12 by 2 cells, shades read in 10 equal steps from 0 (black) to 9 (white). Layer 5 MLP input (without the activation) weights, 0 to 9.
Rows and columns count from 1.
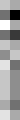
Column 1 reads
7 4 9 4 7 5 8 7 7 7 6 8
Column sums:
79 56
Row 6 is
5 7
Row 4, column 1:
4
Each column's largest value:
9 7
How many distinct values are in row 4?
2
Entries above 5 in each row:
2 0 2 0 2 1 1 1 1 1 1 2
